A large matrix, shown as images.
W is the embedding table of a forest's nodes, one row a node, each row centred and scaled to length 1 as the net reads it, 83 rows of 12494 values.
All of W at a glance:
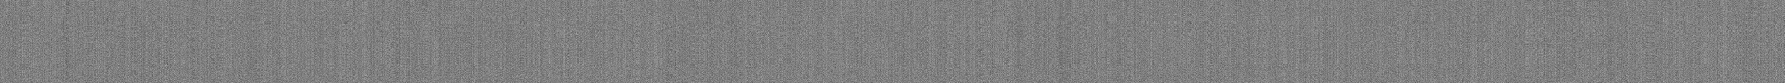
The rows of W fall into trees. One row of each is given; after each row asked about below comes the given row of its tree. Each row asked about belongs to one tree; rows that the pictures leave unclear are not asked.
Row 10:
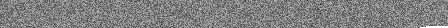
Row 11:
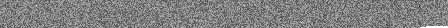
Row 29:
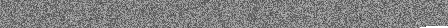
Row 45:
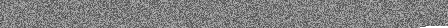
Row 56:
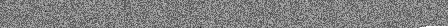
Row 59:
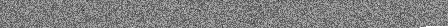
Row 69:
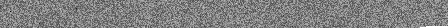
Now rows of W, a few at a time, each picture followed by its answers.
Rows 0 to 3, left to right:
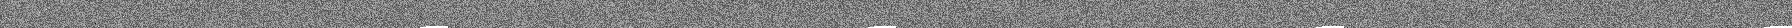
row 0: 10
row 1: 11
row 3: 11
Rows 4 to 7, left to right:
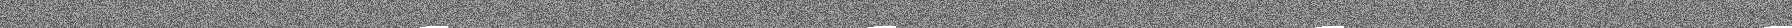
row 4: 56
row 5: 11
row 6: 29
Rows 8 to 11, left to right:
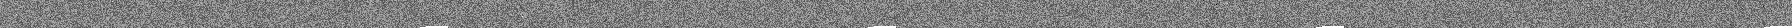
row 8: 45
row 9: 56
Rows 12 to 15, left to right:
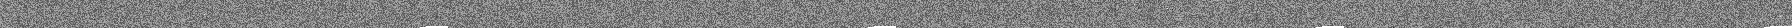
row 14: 29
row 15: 11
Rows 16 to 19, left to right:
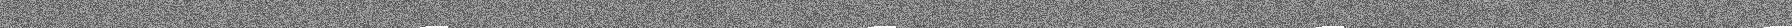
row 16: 45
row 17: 59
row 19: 69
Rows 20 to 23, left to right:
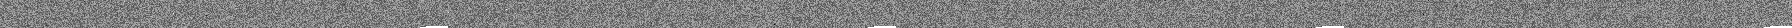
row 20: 45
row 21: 29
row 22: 29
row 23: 29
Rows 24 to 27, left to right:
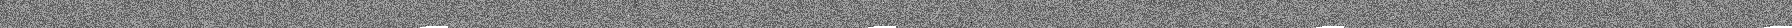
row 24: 56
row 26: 69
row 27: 56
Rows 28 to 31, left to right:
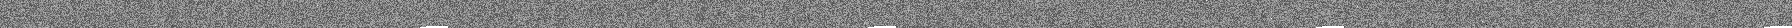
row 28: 56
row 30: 69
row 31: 69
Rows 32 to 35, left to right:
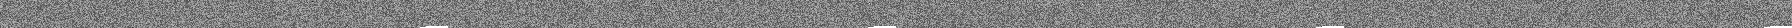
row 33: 45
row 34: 69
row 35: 59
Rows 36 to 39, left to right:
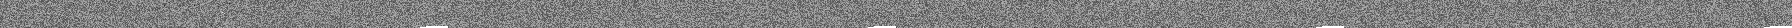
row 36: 69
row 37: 45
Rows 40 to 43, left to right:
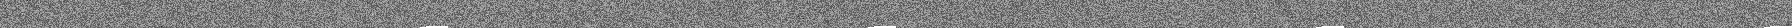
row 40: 56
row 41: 11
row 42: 45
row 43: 59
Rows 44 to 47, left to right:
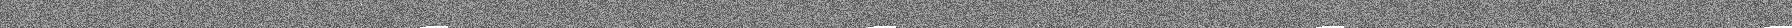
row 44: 10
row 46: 10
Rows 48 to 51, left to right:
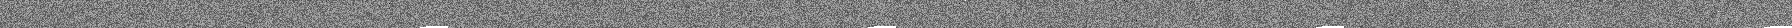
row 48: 59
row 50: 56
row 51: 69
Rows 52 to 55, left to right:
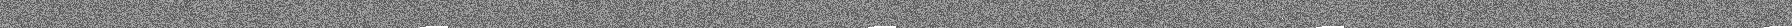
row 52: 45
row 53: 56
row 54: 59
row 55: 45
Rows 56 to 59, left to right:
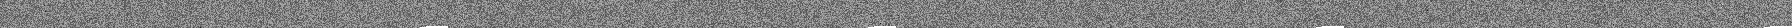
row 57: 69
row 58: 45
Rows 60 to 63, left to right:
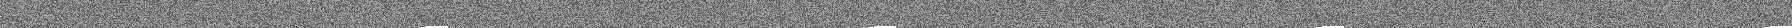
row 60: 45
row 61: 56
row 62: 45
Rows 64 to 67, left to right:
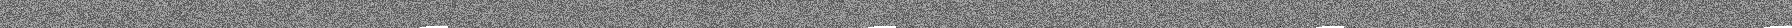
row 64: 11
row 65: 69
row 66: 10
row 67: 11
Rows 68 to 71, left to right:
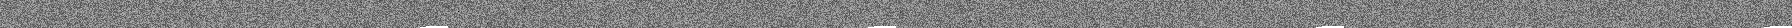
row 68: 45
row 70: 56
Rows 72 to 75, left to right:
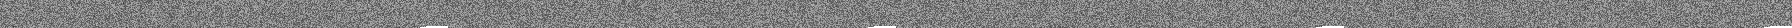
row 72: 56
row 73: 45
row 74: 56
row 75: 56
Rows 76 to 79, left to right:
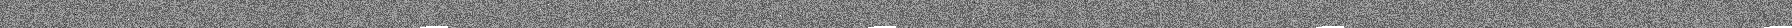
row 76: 69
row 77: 10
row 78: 56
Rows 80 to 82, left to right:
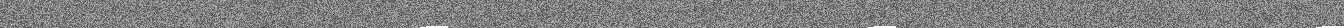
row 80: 69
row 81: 45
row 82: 59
